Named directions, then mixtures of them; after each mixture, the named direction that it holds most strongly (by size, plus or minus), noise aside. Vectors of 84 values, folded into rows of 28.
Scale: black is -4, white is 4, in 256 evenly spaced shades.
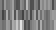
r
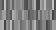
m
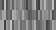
m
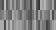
m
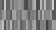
m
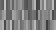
m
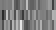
r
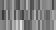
r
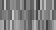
m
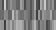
m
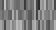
m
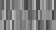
m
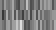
r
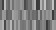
m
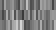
r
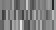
r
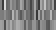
m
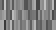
m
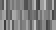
m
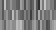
r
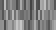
r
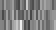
r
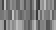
m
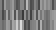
r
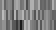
r
